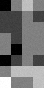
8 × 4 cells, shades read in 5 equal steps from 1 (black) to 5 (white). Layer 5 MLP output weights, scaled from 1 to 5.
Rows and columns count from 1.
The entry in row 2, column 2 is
2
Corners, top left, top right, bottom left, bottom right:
1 3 5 4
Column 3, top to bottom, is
4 3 3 3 3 3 4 3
